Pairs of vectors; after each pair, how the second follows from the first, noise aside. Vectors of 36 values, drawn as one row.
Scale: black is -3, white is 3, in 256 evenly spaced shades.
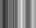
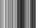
negated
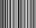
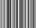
sign-scrambled
